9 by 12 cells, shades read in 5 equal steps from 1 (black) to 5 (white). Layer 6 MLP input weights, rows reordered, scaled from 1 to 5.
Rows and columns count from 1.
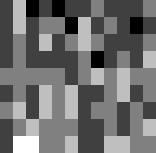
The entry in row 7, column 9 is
3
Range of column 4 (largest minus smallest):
2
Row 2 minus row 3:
0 1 0 -1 1 -2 0 -1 1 0 -1 -1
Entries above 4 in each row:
0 0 0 0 0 0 0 0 2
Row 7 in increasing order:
2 2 2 2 3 3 3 3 3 4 4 4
